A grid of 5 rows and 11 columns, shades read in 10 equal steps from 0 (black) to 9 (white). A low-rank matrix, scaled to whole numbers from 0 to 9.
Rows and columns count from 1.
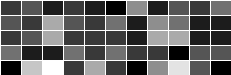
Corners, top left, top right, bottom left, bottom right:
2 4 0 0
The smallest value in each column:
0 1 1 2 1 0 0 1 0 1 0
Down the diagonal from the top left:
2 2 6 4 6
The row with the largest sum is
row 5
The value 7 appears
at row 5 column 2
